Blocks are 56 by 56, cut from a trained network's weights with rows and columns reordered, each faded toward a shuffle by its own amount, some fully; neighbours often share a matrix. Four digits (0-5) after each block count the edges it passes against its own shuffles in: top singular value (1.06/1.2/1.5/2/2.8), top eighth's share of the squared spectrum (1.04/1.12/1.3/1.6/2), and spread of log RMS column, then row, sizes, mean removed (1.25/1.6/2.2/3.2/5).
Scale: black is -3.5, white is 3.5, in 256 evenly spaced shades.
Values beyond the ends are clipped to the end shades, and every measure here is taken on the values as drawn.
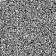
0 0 0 0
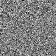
0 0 0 0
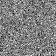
0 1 0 0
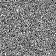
2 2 0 0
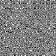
2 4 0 3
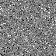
0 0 0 0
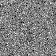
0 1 0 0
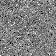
0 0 0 0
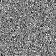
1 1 0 0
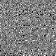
3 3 1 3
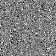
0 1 0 0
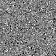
1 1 0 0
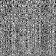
3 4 0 3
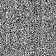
1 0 0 0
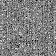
2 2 0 0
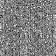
2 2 0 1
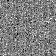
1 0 0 0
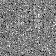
1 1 0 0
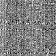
3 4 0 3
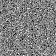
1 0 0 0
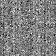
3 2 0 1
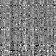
3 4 1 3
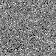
1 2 0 1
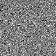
2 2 0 2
